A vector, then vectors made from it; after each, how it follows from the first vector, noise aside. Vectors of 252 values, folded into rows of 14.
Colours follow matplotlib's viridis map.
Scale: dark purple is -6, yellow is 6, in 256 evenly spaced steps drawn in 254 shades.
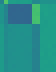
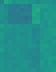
shrunk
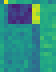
scaled up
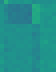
shrunk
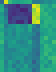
scaled up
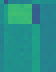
negated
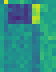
scaled up
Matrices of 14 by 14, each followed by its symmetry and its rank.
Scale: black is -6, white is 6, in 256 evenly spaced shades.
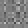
neither, rank two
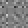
antisymmetric, rank two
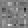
antisymmetric, rank two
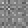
symmetric, rank three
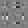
antisymmetric, rank two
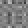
neither, rank two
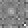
symmetric, rank three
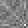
symmetric, rank three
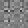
neither, rank two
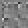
antisymmetric, rank two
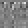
neither, rank two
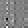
neither, rank two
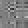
neither, rank two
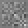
symmetric, rank three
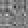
antisymmetric, rank two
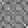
symmetric, rank three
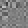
antisymmetric, rank two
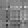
antisymmetric, rank two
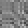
antisymmetric, rank two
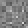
symmetric, rank three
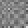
symmetric, rank three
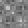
symmetric, rank three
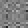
neither, rank two
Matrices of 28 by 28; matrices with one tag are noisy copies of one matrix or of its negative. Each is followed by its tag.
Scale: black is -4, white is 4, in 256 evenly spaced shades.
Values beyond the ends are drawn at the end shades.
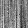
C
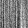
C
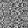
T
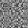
T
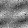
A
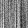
C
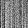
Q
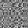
T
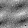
A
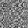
T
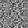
T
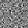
T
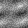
A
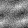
A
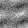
A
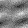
A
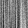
C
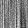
C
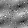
A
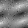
A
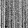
Q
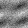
A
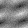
A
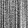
C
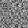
T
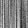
C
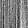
C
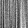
C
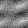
A
